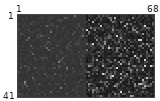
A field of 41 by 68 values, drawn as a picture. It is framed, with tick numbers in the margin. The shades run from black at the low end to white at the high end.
Neither half mirrors the other. A vertical seam about 50% of the way across splits the table, and the left part is calmer. Overall the values sit about 20% of the way up the scale. There are no regular stripes.
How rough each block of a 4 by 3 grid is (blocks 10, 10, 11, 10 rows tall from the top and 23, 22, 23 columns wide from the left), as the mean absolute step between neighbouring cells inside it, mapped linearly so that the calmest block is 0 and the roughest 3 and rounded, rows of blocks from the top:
0 1 2 | 0 1 3 | 0 1 3 | 0 1 3
